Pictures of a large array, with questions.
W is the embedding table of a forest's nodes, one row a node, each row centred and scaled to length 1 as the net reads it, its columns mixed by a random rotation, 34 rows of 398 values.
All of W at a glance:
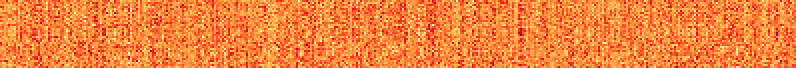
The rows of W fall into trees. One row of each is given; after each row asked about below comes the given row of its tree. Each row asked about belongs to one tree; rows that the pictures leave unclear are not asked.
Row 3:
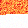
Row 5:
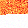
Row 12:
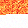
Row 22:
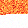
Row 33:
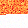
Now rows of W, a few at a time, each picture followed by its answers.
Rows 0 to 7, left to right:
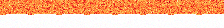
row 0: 22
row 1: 3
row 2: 5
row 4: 5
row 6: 22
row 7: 5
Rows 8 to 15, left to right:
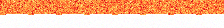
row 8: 3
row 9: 5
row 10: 3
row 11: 5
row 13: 3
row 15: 5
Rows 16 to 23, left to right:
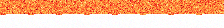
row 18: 3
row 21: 33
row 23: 12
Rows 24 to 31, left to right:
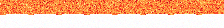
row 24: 33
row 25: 12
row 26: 33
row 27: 33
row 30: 22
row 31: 33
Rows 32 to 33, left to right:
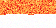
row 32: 5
